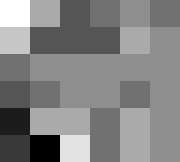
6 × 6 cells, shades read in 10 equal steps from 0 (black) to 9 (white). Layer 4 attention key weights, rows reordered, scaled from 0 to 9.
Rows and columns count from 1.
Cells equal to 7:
1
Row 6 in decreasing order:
8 6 5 4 2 0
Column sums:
26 24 30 25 32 29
